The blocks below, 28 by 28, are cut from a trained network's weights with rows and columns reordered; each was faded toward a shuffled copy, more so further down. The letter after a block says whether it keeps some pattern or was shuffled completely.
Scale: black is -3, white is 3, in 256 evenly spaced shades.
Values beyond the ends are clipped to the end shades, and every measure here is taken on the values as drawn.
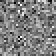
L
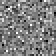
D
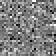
L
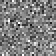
D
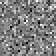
D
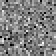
D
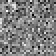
L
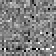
L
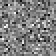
L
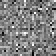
L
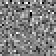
L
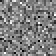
D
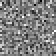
D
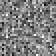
D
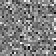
L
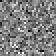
D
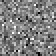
D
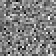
D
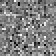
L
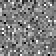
D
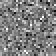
D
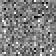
L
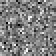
D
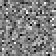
D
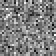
D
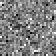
D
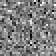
L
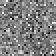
D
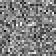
D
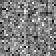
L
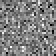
D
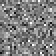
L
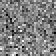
D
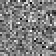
D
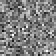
L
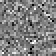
D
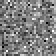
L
